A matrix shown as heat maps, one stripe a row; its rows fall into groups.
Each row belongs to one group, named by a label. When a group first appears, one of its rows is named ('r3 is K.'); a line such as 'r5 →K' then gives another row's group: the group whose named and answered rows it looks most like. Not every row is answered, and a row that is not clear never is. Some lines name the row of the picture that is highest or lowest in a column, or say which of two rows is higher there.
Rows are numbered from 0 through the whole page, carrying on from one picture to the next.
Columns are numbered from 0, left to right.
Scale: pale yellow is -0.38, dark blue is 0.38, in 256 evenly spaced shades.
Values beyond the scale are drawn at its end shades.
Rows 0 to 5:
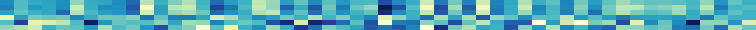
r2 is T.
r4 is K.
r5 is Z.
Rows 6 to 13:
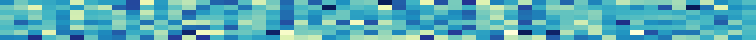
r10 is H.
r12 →H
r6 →T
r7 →K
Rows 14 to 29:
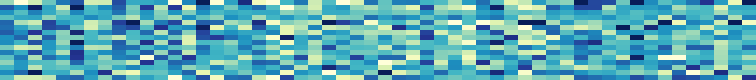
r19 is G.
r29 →K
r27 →K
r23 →K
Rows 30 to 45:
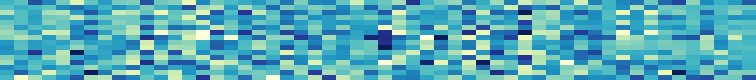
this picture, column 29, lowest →40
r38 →T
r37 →Z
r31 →H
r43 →G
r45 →K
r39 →T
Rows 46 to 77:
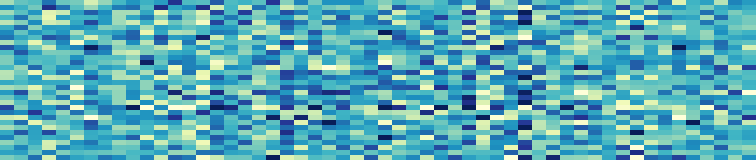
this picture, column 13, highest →65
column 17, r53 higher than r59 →No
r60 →Z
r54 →Z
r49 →H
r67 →T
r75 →H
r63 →Z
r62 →T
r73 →T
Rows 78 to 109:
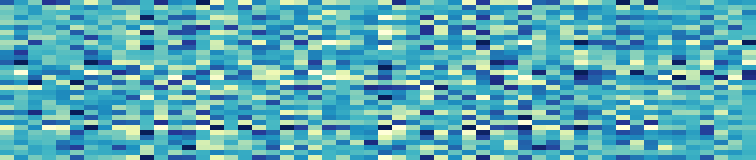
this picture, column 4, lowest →103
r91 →T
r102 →G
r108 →T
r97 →T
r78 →G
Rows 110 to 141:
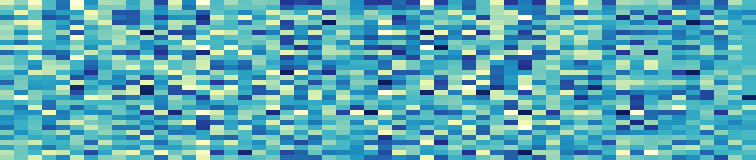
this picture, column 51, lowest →114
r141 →Z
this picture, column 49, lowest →139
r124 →K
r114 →K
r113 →G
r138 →Z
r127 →Z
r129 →K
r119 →Z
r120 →G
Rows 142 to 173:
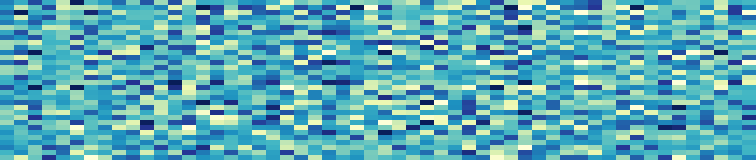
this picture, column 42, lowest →172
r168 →T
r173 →K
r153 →K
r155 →Z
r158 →K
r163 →H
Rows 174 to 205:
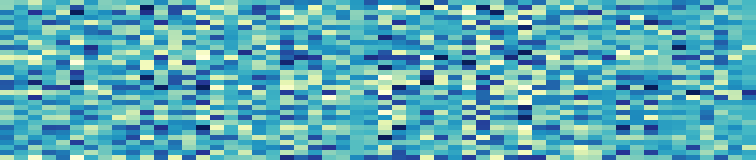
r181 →T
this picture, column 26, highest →185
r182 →Z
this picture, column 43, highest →185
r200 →G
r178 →G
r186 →Z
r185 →Z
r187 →T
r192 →K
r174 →Z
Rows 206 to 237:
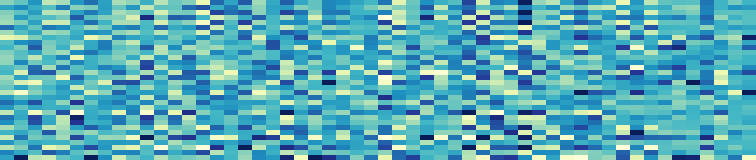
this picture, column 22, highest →237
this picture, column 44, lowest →235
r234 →T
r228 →Z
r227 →T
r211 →G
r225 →T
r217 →Z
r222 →K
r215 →H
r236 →G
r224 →K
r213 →K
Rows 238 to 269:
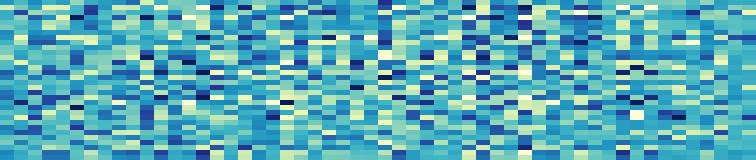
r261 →H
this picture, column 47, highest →260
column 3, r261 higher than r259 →No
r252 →G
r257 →G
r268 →G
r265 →K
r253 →T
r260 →H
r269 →G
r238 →T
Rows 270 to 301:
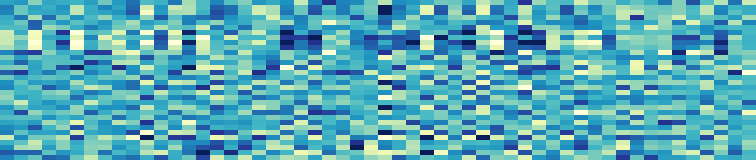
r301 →G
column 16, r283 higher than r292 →No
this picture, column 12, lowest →278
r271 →T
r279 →Z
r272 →T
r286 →T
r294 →H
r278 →Z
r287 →G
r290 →K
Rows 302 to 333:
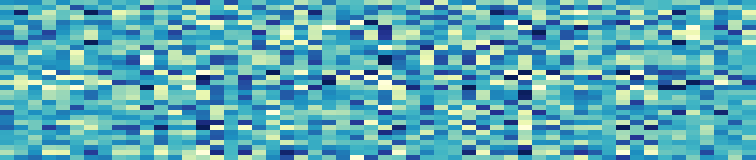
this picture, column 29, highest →319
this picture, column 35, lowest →318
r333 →H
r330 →G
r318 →K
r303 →Z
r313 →T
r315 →G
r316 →H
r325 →G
